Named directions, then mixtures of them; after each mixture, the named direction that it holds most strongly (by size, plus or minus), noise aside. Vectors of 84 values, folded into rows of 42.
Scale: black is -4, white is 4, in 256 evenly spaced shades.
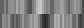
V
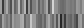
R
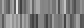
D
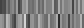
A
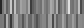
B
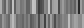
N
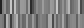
B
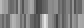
V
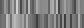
D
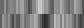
V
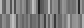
N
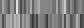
D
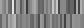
N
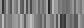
R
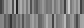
D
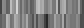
D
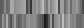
V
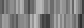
V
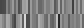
A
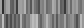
D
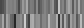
A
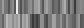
D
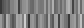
A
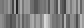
D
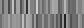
R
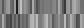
D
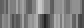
V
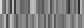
B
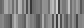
B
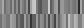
N
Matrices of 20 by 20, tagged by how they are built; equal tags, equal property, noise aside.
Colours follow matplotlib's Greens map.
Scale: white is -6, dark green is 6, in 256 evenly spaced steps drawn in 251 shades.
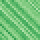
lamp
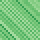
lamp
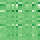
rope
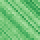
lamp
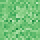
rope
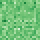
rope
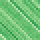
lamp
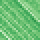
lamp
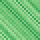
lamp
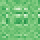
rope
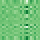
rope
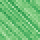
lamp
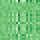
rope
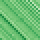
lamp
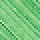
lamp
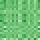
rope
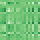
rope
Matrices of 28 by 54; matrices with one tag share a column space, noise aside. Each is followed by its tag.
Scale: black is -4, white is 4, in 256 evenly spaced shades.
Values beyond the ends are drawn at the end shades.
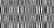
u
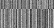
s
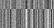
s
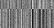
s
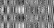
u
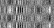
u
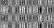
u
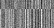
s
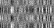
u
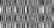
u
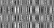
u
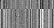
s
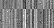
s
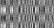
u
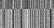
s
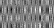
u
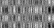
u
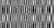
u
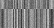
s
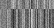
s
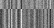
s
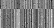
s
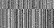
s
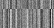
s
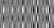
u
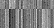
s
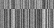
s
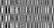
u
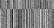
s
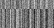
s
